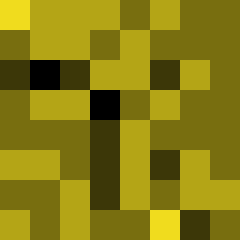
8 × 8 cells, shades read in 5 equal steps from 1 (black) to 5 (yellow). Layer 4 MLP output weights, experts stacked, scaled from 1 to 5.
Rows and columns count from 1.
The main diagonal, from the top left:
5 4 2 1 4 2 4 3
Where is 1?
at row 3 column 2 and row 4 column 4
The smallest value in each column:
2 1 2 1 3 2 2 3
